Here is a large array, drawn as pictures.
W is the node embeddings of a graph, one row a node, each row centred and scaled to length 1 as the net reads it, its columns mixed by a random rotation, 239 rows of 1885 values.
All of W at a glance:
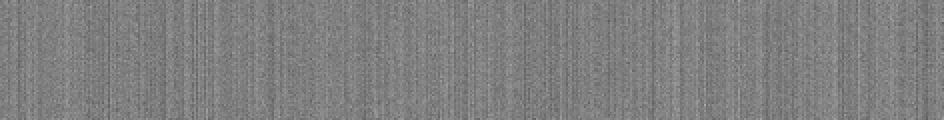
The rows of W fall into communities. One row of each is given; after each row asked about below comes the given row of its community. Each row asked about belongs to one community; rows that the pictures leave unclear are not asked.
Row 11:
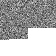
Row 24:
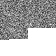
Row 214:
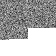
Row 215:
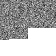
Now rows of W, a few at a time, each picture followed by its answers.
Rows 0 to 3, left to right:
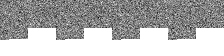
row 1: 24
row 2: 24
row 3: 11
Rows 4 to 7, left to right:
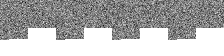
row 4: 11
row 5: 24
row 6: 11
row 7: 214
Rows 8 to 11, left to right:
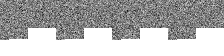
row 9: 214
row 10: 215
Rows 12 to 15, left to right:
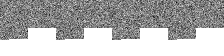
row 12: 214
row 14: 24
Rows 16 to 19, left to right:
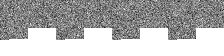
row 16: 24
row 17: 215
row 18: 214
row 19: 214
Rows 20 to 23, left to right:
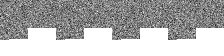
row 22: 215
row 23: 24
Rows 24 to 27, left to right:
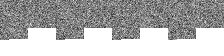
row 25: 215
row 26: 24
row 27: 214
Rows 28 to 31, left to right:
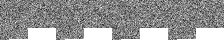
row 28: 215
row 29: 214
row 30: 11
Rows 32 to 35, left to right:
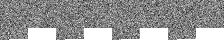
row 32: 24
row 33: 11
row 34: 11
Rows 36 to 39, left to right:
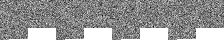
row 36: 214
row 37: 215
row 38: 214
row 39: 214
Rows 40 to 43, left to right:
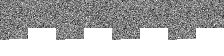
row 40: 215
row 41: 24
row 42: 214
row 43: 215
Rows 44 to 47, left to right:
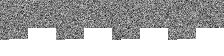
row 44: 11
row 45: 214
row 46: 215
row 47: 24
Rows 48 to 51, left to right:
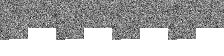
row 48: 215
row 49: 215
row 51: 11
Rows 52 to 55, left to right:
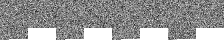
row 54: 24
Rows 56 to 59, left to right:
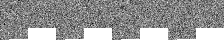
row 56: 24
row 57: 11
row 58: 24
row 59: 214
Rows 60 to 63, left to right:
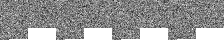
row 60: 24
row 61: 11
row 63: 11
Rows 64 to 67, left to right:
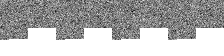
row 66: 215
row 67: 214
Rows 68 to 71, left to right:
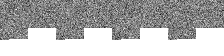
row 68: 24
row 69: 215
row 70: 215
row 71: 214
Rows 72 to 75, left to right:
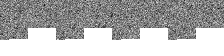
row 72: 215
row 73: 215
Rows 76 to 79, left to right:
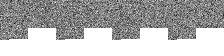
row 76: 24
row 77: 11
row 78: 11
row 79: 215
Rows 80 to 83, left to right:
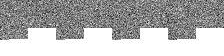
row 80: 24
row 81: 214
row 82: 214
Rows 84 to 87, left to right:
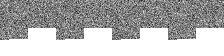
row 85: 11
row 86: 11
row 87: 24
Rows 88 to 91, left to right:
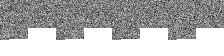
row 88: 24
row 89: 215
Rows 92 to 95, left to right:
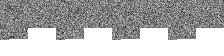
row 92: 11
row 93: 215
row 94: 214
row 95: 214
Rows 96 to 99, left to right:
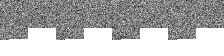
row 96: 24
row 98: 11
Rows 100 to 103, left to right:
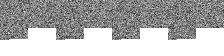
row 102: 11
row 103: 11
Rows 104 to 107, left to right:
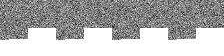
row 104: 214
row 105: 214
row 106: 11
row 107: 214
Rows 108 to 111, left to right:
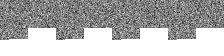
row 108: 24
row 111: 24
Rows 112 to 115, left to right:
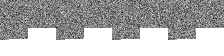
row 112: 214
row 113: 214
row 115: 11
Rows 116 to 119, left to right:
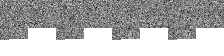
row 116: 11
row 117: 11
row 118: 215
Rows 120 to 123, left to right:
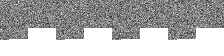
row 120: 11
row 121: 214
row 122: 11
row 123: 214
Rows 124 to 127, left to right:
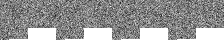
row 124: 215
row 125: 214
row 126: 214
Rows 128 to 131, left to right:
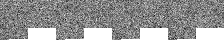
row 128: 11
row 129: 24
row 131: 215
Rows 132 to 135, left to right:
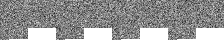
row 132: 214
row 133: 11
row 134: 24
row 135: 24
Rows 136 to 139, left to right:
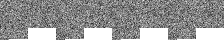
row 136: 24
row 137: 215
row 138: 214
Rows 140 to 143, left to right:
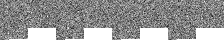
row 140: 214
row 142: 214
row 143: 214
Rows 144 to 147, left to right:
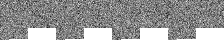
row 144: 24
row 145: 11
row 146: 215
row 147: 214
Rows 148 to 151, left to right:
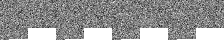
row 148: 215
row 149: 24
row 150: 24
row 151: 24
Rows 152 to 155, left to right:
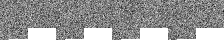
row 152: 214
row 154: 215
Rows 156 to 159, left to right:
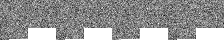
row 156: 24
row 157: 215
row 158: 214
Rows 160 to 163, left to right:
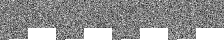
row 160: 214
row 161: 24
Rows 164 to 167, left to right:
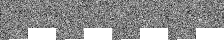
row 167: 215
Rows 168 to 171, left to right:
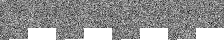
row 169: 214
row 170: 11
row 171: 215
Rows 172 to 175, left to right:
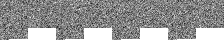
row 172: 24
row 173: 11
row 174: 214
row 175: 214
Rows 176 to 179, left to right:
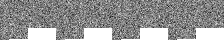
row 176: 24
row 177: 214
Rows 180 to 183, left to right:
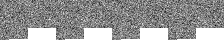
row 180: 214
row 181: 215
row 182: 24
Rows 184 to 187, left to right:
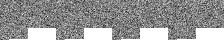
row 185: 24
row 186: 214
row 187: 11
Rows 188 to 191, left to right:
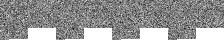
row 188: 214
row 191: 215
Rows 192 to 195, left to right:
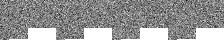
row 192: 215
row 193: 214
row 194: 24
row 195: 24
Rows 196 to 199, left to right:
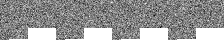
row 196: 215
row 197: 24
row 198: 215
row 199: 11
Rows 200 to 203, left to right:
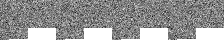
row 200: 11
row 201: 11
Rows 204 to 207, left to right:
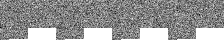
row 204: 11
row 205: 11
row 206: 24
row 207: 24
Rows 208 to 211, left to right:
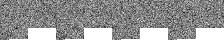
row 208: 215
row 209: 215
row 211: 214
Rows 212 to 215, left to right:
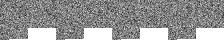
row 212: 215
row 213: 11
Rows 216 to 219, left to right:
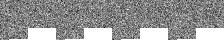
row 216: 24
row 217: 215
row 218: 24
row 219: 24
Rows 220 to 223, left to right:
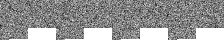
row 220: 24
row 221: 11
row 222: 215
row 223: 24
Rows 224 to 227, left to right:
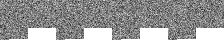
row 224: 11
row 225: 11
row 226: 24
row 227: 215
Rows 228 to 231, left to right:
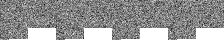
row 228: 215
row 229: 215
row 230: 11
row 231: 11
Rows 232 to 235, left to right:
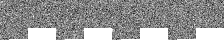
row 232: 24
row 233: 215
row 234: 11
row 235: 215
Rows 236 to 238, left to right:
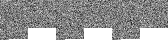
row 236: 11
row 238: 214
